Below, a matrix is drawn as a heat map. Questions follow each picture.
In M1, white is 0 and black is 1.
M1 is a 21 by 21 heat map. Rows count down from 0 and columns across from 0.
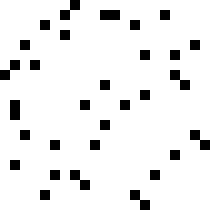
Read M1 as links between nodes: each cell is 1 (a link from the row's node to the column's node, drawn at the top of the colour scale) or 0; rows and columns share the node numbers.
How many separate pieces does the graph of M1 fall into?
3
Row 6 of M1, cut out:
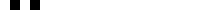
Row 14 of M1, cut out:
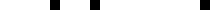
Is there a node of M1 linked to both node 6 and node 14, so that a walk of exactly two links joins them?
no
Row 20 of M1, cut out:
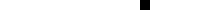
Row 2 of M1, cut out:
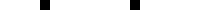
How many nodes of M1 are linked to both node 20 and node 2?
0
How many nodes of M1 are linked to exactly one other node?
9
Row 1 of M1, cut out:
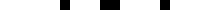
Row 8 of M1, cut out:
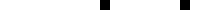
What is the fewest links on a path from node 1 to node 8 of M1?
2
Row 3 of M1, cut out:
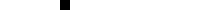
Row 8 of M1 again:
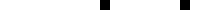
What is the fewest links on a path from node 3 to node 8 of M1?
4
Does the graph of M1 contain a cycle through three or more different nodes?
yes
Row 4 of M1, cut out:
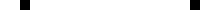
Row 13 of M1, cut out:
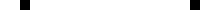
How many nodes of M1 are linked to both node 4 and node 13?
2
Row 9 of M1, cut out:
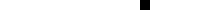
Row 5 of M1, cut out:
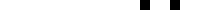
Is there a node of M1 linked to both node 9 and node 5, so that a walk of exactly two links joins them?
yes
